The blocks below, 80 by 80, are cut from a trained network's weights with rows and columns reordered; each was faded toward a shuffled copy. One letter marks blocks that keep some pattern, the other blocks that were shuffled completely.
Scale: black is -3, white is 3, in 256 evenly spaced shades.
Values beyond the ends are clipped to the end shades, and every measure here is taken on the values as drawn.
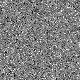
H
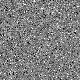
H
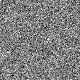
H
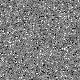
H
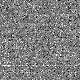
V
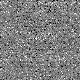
V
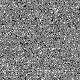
V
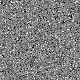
H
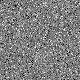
H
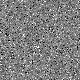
H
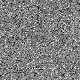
V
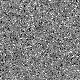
H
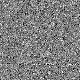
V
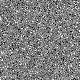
H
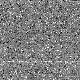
V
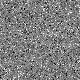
H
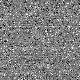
V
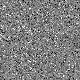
H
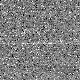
V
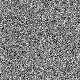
H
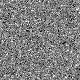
H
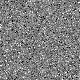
H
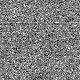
V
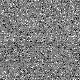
V
